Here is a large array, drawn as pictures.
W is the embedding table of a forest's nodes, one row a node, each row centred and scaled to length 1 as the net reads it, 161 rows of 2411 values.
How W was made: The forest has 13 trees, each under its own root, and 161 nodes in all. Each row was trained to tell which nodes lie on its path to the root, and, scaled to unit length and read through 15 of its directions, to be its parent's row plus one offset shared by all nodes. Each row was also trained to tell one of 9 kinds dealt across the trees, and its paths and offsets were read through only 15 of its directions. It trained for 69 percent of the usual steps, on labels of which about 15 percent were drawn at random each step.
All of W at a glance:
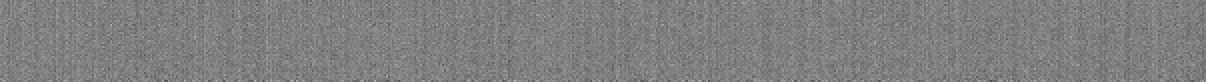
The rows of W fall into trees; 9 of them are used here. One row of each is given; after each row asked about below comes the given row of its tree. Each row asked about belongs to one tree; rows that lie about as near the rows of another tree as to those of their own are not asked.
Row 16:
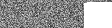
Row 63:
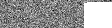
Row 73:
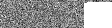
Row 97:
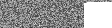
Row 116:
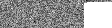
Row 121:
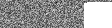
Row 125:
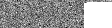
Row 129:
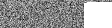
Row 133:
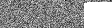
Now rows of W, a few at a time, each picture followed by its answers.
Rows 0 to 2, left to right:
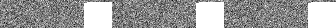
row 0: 16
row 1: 125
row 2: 133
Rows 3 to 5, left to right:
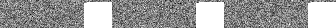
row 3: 133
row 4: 125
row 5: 125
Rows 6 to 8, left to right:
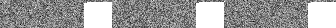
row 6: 116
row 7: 73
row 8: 125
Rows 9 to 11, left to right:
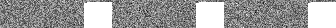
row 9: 133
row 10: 129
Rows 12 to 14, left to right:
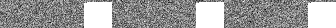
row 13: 116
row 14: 116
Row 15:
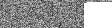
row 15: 125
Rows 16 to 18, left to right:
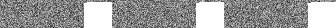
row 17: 73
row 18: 97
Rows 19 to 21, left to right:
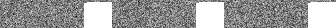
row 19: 116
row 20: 133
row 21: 97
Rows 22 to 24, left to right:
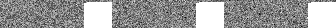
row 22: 125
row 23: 16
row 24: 73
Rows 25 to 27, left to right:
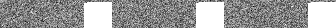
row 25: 116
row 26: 97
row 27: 97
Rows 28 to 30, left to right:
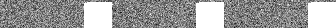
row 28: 16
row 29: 121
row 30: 125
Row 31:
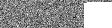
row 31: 129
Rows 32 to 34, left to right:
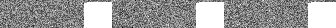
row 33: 121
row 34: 16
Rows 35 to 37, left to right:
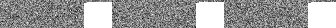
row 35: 125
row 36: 129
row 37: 73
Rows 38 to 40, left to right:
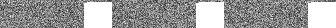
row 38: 16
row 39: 125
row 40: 63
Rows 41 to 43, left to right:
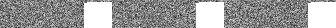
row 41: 121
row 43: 97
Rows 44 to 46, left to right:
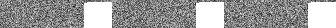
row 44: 116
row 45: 73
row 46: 129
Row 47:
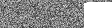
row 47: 73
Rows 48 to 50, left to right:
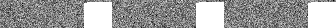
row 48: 121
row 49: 63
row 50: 63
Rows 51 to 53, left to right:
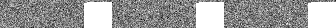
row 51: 63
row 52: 125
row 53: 121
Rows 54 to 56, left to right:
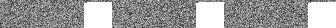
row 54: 116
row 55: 97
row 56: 116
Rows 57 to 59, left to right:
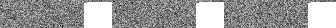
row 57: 133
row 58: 133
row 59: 129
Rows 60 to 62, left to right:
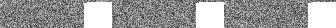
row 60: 97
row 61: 116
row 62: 16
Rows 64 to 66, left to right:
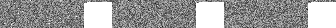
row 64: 133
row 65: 63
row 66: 116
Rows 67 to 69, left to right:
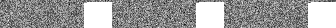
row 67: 125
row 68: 116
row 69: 129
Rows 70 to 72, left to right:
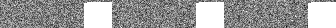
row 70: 16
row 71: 97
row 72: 133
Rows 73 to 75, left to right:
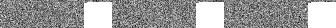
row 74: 16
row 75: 121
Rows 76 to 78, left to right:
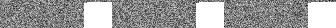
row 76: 116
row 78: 16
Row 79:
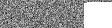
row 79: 129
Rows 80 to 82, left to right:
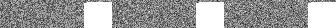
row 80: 125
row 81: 125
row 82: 133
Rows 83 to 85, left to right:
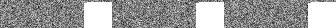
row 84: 125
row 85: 63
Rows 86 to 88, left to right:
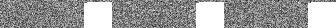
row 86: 73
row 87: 125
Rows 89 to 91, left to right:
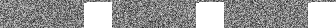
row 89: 97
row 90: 73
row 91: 63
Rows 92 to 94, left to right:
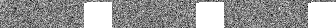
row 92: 97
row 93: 73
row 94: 121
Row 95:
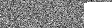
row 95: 121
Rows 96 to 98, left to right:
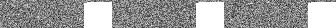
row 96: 63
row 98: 116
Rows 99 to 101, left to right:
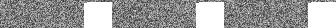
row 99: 16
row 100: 73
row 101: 116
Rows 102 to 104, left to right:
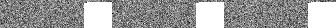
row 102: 133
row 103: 125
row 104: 129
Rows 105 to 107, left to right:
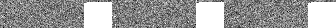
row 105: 129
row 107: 116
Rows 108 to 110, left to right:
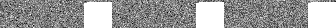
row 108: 121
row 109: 73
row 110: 133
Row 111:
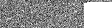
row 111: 116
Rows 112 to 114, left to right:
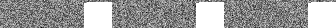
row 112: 133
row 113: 16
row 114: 73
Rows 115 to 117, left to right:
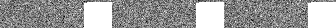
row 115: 116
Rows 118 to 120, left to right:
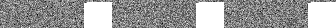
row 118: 125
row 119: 16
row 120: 97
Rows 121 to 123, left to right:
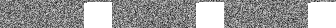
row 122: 63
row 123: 97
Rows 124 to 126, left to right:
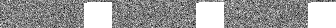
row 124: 16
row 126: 16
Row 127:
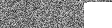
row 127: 133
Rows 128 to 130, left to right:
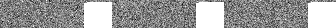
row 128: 125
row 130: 125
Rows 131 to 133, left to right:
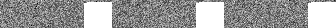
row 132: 116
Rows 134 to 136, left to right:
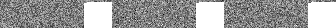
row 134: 63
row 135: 129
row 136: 73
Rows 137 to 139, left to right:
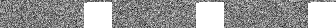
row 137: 73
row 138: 133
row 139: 125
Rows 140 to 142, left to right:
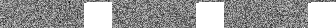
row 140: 97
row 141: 97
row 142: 73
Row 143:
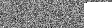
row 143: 73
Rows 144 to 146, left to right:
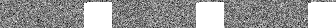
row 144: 116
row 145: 133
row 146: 121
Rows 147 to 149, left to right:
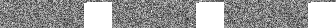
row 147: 97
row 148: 63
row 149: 97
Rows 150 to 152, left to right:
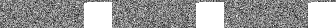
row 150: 121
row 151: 63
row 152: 63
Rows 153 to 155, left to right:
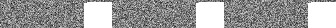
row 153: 16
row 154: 133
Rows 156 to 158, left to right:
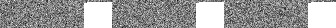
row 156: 116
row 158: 73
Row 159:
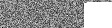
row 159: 97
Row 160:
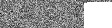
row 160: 121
